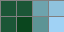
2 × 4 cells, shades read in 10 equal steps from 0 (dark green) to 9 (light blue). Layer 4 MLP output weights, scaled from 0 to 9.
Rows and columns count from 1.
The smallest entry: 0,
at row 2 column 2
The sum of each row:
16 15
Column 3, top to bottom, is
6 5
